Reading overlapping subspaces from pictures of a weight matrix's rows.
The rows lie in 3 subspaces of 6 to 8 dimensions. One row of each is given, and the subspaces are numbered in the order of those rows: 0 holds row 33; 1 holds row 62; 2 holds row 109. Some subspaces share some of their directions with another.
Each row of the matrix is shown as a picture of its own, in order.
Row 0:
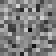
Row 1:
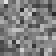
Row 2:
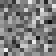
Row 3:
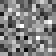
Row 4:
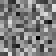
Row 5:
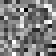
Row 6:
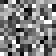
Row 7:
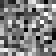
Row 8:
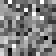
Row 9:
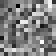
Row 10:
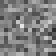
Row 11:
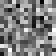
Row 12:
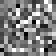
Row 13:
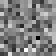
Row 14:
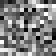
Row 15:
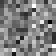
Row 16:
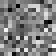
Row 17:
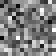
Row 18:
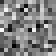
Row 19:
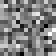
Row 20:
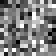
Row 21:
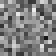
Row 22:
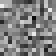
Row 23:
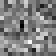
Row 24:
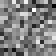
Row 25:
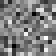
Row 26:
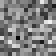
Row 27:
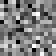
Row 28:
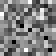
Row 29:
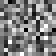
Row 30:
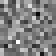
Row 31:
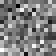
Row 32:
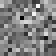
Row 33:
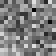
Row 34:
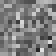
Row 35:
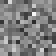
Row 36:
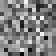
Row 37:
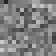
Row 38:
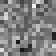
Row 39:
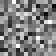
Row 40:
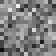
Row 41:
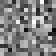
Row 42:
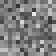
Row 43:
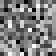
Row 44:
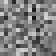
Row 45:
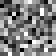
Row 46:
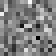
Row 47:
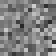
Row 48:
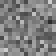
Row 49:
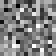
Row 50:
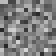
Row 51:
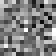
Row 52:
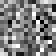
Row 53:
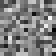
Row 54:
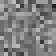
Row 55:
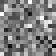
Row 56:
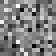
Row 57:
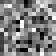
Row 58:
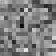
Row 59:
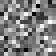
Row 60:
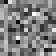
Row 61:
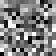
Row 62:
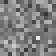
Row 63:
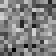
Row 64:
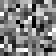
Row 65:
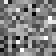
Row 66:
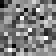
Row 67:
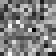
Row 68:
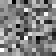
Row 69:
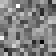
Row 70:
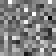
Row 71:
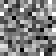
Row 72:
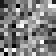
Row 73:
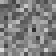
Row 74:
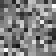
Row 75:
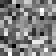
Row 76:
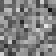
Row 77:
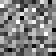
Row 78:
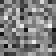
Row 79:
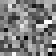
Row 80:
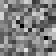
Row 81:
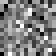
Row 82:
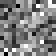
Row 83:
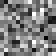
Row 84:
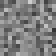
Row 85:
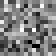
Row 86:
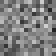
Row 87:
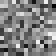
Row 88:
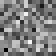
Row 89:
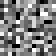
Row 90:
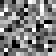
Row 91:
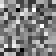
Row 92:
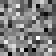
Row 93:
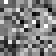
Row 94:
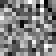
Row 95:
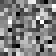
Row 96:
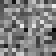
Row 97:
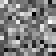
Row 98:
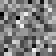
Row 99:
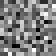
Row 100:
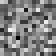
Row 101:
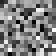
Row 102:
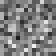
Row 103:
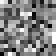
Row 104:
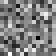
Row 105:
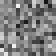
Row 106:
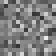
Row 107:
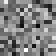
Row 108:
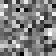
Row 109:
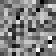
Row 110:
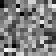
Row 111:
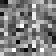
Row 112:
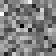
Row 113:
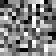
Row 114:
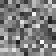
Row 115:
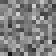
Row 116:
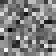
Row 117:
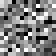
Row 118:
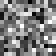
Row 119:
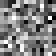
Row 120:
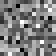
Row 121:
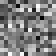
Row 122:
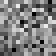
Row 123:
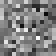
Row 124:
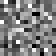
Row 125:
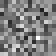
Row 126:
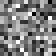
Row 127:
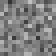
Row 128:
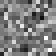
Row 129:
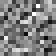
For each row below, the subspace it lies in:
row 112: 1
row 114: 1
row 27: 2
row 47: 1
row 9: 0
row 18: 2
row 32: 0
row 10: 1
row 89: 2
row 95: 2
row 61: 0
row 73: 2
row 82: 0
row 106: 1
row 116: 2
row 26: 2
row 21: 0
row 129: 0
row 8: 0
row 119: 1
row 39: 0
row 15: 1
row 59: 0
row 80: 0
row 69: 0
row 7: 1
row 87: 1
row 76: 1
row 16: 1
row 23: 2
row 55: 1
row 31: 2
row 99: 2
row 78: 0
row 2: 0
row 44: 0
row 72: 0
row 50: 2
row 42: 2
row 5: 1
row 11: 0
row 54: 0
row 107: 1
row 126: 1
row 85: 2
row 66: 0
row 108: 1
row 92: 1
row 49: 2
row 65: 0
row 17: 0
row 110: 0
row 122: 0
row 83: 0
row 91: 0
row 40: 2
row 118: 2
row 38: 0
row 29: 2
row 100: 2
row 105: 0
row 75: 0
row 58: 1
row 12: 0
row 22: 0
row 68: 0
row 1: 1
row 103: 0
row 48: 2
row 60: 2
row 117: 0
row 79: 1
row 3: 0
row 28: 1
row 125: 0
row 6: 1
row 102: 2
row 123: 1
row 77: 0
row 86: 0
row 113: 0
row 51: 1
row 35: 0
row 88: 2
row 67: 2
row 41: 0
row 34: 2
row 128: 0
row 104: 1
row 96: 0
